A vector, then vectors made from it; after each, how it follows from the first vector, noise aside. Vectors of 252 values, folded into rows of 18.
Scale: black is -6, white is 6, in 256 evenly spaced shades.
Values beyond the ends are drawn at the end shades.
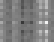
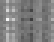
reversed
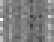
wrapped around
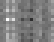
reversed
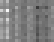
wrapped around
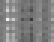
reversed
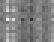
reversed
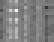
wrapped around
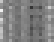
wrapped around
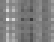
reversed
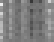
wrapped around
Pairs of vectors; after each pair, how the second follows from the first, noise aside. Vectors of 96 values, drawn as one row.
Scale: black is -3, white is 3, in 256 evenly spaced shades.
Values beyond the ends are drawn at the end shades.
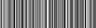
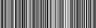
sign-scrambled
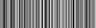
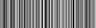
copied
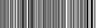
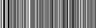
reversed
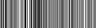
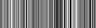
reversed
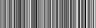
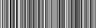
reversed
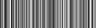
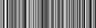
reversed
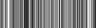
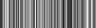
reversed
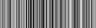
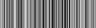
reversed
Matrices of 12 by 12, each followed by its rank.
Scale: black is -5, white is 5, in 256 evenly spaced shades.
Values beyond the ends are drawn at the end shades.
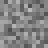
full rank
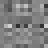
two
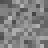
full rank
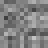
two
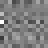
two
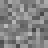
full rank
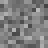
full rank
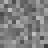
full rank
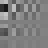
one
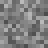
full rank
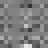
two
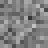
full rank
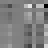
one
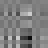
one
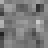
two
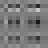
one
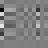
one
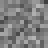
full rank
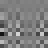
one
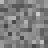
full rank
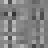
two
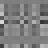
one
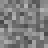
full rank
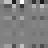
one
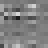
two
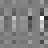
one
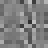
two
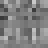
two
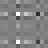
one
